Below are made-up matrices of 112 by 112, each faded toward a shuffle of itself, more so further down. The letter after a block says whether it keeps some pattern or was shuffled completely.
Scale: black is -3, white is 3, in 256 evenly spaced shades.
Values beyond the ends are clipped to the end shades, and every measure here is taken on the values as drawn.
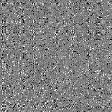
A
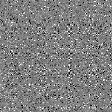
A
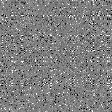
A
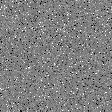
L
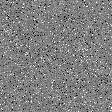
L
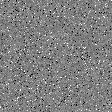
L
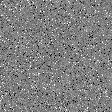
L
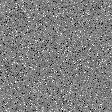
L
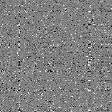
A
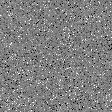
L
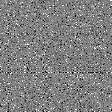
A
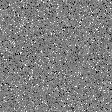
L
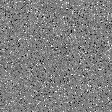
L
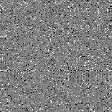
A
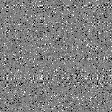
A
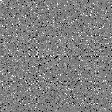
A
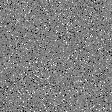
L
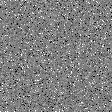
L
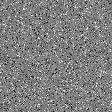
L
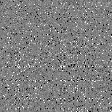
A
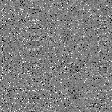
A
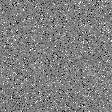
L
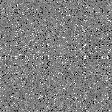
A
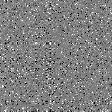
A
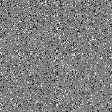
A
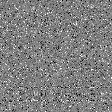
A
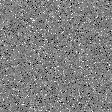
L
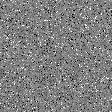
L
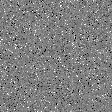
L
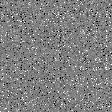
A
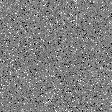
L
